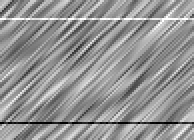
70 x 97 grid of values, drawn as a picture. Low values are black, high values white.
Streaks slant up to the right. Overall the values sit about 60% of the way up the scale. No overall slope runs across the table. Rows 10 and 62 differ from the rows beside them.
